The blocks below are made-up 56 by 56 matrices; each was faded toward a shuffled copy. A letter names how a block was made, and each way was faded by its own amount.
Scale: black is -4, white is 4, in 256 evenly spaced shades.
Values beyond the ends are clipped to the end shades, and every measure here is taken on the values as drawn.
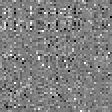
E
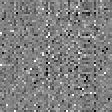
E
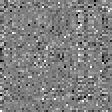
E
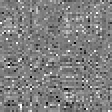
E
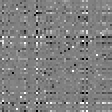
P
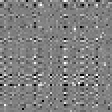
P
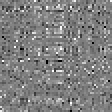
E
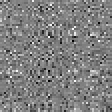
E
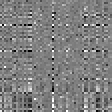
P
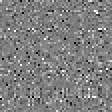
E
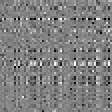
P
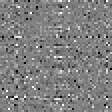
E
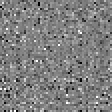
E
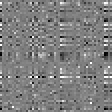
P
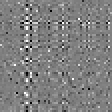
P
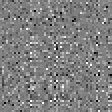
E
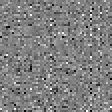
E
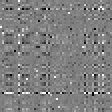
P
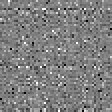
E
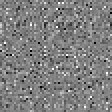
E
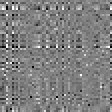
P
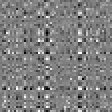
P
